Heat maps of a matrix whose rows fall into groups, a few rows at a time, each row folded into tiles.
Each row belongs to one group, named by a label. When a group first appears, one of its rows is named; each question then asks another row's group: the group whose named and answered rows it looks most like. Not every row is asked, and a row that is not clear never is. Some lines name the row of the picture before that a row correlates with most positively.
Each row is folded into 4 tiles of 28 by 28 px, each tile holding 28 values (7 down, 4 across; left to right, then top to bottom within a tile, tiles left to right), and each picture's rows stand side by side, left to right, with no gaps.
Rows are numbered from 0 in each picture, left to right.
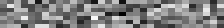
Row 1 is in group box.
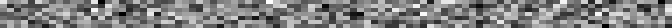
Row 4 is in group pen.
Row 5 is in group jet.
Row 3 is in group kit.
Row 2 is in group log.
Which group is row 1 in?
jet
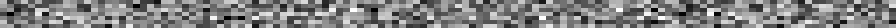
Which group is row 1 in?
log
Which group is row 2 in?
pen
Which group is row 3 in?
box
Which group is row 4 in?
box
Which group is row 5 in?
kit
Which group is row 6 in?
jet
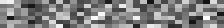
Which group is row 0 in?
pen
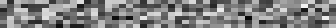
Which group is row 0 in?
box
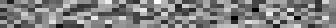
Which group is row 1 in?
kit
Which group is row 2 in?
log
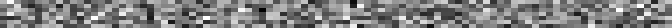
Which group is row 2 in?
box
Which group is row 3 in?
log
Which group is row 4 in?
jet
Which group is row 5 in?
kit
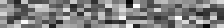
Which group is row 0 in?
log
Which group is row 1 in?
log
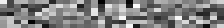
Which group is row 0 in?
box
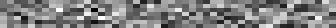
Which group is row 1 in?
log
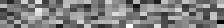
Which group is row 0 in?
jet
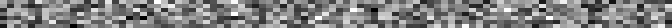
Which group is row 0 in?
pen
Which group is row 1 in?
kit
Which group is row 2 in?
pen
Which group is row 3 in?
box
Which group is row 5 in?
box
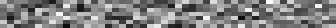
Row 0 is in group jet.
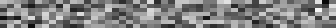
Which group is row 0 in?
pen
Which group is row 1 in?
jet
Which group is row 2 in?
pen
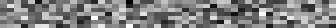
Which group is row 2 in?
jet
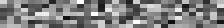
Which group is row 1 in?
log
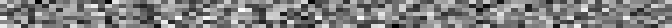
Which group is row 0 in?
box
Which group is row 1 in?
pen
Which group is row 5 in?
kit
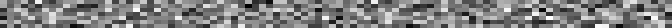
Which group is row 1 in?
kit
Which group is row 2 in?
log
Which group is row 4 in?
kit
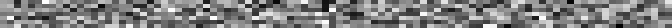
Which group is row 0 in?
log
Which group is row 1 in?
kit
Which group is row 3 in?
kit
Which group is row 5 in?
box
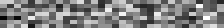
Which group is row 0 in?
pen
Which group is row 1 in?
pen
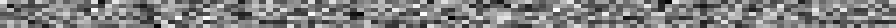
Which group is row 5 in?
pen
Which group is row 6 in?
pen
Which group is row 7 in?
kit
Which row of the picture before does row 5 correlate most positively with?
1
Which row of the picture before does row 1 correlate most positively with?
1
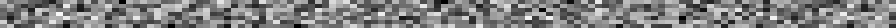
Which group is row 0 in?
jet
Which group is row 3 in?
pen
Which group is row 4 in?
kit
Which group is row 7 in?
jet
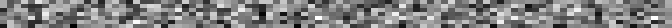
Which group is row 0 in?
pen
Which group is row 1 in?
log
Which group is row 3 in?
jet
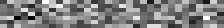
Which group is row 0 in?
kit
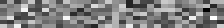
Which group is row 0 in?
kit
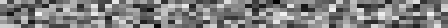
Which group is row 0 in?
box
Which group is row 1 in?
box
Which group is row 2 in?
jet
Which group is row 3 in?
box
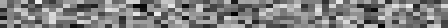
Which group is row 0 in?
jet
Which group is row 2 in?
box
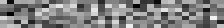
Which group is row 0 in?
box
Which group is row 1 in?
log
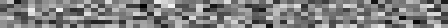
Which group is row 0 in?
kit
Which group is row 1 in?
log
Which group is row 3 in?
box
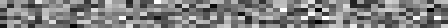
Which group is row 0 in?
pen
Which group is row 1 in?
log
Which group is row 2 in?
kit
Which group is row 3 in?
log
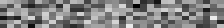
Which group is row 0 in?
pen
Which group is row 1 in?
log
